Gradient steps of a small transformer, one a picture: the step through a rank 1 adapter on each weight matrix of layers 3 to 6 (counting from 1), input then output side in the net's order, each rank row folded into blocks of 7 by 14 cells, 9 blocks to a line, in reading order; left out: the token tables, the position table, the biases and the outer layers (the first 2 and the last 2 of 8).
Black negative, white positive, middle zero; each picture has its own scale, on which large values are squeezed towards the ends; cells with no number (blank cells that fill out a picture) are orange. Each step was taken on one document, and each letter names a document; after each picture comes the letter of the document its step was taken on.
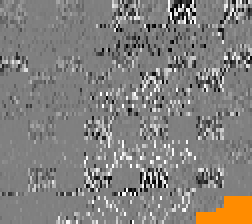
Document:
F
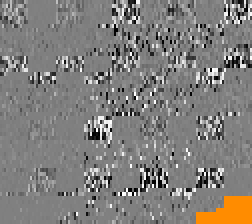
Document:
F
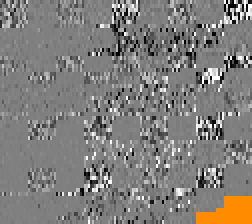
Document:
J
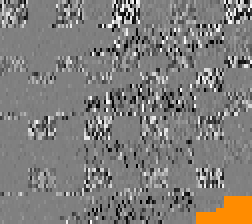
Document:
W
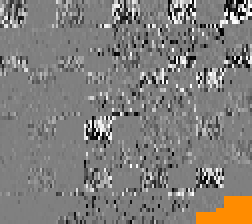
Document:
F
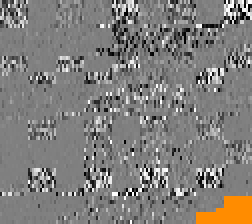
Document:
J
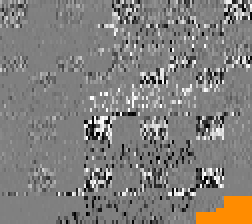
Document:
F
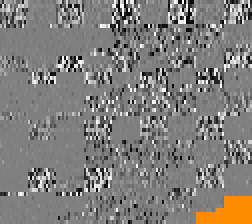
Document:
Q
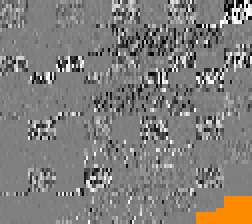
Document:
J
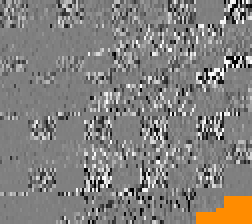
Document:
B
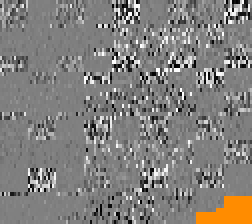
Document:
W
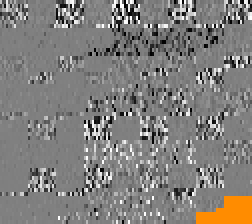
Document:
Q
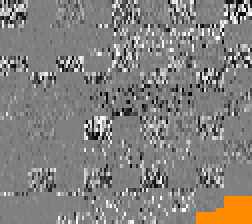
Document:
F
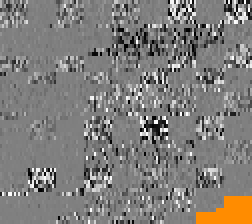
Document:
J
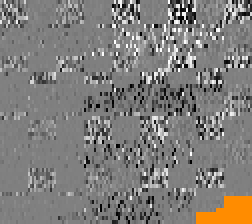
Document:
W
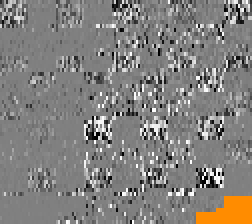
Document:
F
